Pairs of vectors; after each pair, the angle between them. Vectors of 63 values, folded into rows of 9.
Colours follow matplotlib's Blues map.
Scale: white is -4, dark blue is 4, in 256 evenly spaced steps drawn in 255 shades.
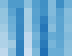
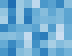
orthogonal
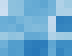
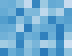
orthogonal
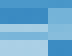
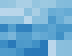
nearly opposite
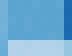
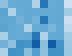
partly opposed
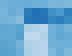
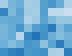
partly opposed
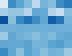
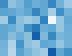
partly opposed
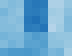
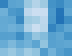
nearly opposite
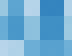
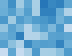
partly aligned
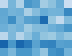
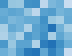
partly aligned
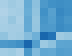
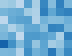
partly aligned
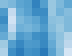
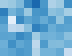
partly aligned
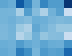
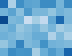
partly aligned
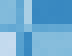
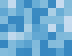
orthogonal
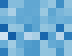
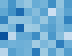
partly opposed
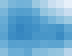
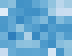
partly aligned
